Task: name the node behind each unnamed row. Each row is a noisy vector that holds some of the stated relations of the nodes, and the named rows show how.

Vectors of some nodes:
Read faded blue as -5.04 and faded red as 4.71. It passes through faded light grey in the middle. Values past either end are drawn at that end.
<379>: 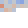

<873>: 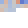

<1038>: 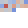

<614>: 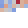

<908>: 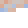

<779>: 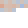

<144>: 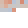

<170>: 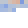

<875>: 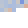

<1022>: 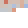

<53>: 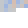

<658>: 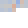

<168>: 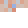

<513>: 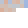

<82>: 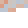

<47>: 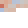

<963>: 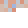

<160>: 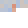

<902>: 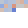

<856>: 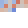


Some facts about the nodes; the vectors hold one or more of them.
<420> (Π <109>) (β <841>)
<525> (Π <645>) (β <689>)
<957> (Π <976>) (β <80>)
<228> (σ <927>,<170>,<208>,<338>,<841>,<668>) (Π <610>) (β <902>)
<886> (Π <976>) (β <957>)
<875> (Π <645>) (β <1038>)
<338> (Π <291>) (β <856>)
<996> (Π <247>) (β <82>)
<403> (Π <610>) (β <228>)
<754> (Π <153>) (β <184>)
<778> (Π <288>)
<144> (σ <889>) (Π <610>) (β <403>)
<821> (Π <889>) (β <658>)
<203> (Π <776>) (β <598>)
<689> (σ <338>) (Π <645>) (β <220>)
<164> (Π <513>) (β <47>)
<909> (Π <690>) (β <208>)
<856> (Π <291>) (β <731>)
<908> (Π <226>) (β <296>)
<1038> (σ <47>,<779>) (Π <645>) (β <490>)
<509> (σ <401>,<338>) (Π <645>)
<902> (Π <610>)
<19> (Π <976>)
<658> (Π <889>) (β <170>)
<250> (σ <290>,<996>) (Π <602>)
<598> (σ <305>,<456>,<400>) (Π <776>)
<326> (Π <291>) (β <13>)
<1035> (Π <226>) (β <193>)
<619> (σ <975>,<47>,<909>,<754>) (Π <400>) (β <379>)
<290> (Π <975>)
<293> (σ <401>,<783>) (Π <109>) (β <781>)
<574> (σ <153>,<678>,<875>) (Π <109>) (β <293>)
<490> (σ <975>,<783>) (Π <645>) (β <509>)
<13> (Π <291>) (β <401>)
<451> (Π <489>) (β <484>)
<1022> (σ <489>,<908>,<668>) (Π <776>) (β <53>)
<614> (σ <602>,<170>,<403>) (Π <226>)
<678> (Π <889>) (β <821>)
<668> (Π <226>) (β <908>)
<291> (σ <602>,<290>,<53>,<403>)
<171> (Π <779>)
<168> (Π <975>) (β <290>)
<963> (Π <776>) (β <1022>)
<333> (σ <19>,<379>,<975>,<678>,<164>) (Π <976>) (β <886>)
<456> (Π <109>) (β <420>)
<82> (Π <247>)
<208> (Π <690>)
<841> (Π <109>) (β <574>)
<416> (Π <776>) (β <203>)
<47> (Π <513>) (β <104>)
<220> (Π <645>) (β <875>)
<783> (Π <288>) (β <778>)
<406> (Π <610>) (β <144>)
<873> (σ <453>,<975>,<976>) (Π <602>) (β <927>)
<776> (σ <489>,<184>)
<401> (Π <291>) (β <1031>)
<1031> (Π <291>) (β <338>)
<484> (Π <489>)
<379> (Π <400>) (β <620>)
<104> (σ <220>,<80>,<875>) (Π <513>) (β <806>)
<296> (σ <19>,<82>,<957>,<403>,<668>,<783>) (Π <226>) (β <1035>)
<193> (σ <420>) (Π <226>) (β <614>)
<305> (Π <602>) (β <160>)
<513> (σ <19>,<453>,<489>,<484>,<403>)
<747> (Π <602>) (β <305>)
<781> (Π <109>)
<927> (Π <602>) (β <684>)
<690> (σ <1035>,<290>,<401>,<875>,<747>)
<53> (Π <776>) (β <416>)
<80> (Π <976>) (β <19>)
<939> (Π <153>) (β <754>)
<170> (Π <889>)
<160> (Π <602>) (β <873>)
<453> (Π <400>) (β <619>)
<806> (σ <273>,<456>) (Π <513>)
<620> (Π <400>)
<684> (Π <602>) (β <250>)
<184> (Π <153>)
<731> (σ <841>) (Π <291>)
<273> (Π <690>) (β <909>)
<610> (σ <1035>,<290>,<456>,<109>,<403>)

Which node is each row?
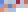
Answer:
<250>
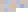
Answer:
<400>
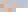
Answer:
<976>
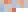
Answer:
<689>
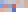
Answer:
<781>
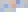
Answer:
<841>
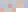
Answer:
<291>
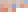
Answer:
<333>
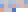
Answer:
<293>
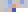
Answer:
<19>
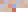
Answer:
<525>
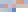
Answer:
<193>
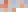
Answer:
<619>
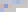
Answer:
<401>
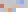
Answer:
<975>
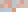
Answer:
<13>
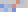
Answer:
<927>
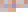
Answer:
<668>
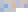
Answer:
<208>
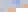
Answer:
<220>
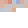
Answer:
<420>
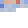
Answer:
<228>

